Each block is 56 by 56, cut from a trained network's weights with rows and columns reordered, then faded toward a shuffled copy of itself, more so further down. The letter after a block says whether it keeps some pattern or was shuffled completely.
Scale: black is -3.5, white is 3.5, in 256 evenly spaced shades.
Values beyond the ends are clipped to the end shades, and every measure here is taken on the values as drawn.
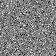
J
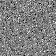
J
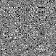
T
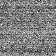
T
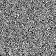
J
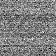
T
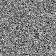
J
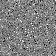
J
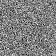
J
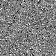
J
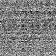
T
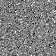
J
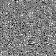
T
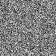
J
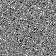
J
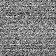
T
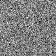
J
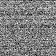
T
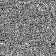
T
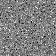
J
